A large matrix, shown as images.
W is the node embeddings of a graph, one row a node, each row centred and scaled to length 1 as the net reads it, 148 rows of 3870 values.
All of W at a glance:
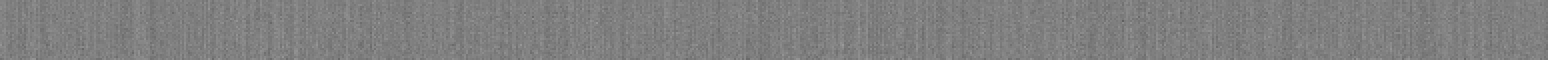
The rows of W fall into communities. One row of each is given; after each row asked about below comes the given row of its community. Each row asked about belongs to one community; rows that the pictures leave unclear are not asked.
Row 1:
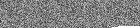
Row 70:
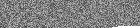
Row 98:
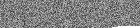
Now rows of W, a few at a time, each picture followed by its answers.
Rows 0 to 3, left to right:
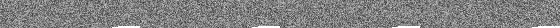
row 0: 98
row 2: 70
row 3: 1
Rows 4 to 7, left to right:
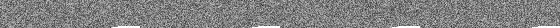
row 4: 70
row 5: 70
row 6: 1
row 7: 1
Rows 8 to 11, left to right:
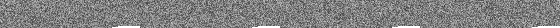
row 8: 98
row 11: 1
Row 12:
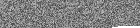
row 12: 70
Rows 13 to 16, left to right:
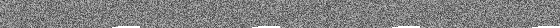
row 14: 1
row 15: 98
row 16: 98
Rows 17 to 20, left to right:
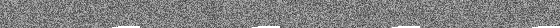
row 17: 98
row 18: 1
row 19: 70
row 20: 98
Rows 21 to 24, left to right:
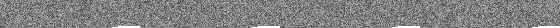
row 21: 70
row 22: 1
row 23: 70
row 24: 98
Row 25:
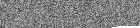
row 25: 70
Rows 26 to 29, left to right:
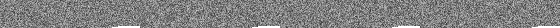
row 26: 98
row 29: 70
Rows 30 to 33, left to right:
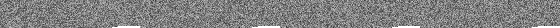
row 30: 70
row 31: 98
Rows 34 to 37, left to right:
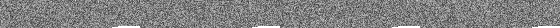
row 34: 98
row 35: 70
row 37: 98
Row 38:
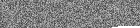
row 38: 70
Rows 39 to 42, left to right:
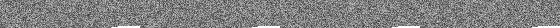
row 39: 70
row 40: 70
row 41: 70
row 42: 70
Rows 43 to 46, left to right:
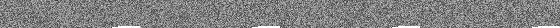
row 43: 98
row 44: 1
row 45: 70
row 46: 98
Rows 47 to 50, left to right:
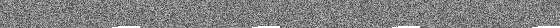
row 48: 98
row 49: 98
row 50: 70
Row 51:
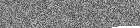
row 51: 1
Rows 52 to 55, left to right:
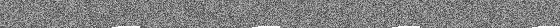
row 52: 70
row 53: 70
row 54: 1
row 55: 1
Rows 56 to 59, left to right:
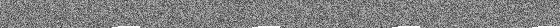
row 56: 70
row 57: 98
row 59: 98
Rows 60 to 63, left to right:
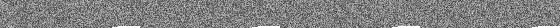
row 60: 70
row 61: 1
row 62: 70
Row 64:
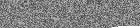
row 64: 98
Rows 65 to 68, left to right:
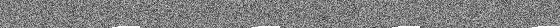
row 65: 1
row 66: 1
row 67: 1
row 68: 70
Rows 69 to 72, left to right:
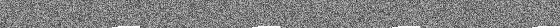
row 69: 70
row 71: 98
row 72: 70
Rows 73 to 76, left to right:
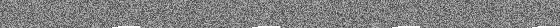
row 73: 98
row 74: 98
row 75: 98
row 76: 1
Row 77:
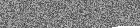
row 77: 70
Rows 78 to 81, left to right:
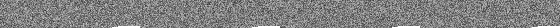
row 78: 98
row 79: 98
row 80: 70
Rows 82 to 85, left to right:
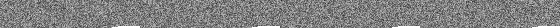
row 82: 70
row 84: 70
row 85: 98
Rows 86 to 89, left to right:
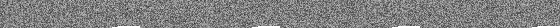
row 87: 98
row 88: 1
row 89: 1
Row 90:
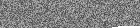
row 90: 98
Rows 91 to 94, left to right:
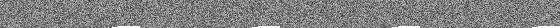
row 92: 1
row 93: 1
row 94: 98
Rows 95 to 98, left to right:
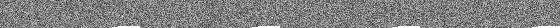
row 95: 1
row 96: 1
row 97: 1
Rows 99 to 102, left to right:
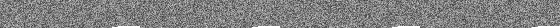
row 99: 70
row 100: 98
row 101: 70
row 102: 70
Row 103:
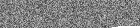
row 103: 1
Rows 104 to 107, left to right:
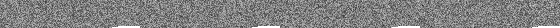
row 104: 1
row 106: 1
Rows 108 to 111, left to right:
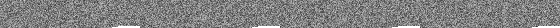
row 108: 70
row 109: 1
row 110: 1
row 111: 1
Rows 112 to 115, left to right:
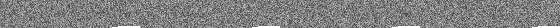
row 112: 1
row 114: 1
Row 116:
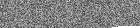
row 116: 98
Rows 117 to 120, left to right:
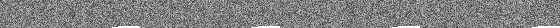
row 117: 1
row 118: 98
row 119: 1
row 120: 70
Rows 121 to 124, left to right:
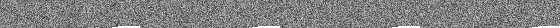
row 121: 1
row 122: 1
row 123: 1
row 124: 98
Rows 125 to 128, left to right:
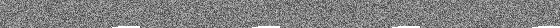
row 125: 70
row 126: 98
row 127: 1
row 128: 98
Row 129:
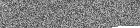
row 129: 70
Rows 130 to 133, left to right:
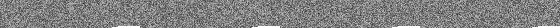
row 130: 70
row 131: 70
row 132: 1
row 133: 98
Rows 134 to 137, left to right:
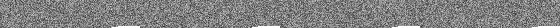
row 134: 70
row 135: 70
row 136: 70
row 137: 1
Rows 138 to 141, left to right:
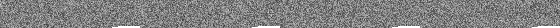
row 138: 70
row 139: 70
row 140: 1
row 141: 1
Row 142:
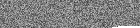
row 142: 98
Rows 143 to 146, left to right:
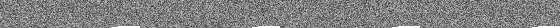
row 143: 1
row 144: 98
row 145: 70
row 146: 1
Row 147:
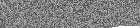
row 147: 70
